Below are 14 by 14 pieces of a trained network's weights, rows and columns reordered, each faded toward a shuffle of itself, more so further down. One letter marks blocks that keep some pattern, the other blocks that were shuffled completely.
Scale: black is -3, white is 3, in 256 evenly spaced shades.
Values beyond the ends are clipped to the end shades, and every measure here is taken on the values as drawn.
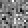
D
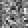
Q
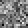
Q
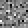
D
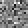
Q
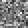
D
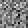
Q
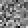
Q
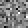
Q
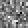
D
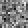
Q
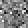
Q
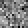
D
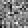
D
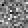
D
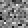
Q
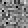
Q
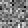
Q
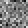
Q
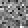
D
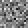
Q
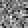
D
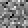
D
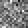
D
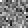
D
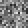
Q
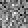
D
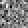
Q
